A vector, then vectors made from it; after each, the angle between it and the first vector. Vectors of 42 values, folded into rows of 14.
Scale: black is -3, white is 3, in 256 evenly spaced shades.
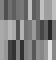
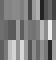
nearly opposite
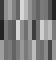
partly opposed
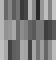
partly aligned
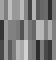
partly opposed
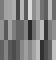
orthogonal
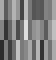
orthogonal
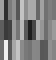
orthogonal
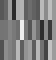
partly aligned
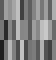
partly opposed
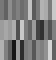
nearly parallel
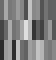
orthogonal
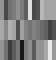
nearly parallel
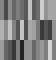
nearly parallel
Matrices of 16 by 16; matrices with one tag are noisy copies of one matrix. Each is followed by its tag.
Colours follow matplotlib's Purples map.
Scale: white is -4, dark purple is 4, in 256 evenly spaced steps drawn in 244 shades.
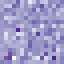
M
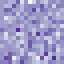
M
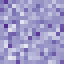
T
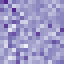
T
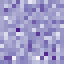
M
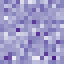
M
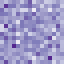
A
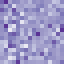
T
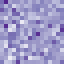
T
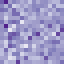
T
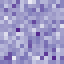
M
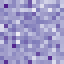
A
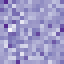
T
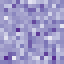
M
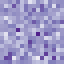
M
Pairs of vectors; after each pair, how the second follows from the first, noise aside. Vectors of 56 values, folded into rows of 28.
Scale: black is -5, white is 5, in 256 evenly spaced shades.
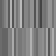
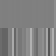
partly zeroed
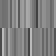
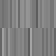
shrunk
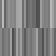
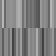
copied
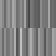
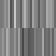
wrapped around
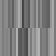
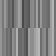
copied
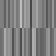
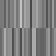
copied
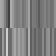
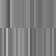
shrunk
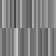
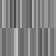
copied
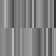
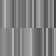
copied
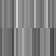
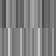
reversed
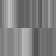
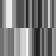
scaled up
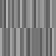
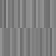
shrunk
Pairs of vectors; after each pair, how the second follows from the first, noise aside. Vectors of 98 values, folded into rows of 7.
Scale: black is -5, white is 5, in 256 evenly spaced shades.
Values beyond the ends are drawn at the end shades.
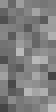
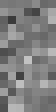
shuffled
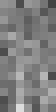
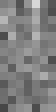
reversed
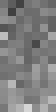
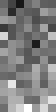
scaled up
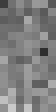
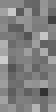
shuffled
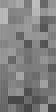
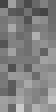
reversed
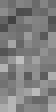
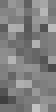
shuffled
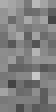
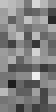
scaled up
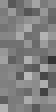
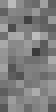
shuffled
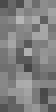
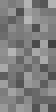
shuffled
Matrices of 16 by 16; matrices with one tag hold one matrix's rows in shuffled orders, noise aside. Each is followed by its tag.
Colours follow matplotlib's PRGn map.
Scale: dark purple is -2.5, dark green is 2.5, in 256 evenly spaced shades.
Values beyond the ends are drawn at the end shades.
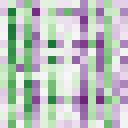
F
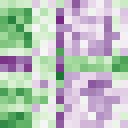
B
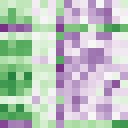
B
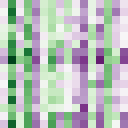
F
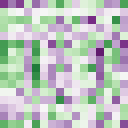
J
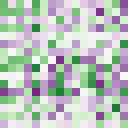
J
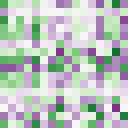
J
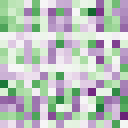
J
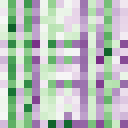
F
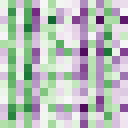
F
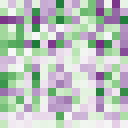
J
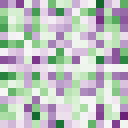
J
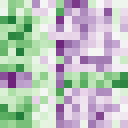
B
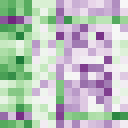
B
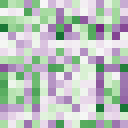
J
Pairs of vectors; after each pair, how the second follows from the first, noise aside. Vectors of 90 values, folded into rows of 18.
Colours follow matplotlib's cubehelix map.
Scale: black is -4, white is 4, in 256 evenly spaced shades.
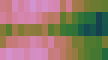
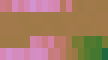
partly zeroed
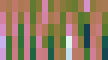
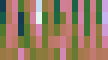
reversed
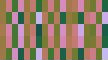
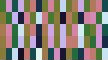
scaled up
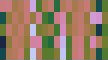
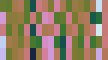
negated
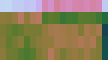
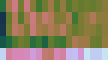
reversed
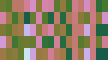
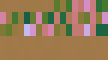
partly zeroed
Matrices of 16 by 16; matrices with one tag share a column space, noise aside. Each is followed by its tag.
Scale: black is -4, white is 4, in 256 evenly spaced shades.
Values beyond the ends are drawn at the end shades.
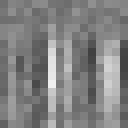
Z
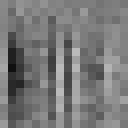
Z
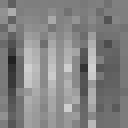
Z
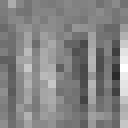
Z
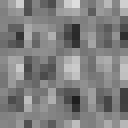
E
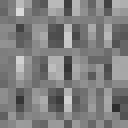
E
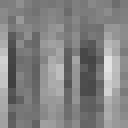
Z
